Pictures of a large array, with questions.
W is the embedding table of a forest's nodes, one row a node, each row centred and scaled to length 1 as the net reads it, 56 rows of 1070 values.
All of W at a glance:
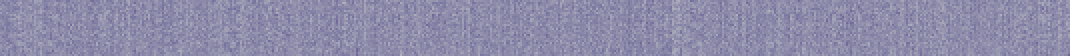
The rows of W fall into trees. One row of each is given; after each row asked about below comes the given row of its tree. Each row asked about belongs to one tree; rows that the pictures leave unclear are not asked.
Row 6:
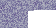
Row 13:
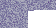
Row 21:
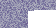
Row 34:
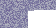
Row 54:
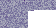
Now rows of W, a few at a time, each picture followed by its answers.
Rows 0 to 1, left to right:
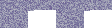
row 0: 34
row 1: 21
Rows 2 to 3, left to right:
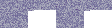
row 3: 54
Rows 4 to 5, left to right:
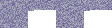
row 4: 34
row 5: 6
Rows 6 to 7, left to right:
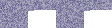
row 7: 21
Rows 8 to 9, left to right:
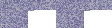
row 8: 21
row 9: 21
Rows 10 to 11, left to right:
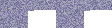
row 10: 13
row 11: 6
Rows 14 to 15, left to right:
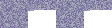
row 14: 34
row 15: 34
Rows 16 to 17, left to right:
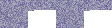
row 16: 54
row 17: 34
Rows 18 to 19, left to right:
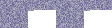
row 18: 34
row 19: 34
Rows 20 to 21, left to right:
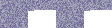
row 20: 34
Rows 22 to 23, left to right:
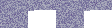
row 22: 6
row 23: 34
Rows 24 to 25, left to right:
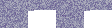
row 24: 6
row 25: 6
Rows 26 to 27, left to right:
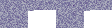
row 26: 13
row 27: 34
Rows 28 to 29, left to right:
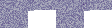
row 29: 34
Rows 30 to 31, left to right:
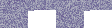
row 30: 21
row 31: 54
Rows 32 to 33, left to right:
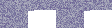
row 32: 6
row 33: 21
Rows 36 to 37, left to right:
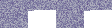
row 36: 34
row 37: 21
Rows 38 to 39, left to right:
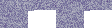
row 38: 6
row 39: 21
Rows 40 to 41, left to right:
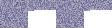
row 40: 54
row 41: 34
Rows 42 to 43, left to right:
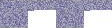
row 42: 13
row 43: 13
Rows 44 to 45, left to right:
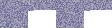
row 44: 6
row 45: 13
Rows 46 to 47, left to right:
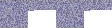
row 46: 13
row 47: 21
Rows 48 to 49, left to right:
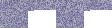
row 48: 21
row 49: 54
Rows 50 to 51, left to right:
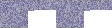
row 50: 21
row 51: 54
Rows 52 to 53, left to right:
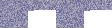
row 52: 6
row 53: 21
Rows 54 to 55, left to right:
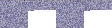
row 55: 21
